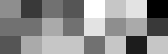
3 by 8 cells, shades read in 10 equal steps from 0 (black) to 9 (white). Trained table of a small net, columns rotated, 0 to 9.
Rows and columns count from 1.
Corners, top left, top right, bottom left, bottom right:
5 0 3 7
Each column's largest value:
5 6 7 7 9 7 8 7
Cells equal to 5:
2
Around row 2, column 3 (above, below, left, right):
4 7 4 4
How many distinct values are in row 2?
5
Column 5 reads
9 8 4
